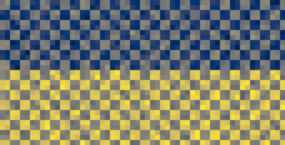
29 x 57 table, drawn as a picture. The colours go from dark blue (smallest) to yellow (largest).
Seam: horizontal, 50% of the way down, the bottom part higher. Average level on the scale: 50%. Grain: checkered.
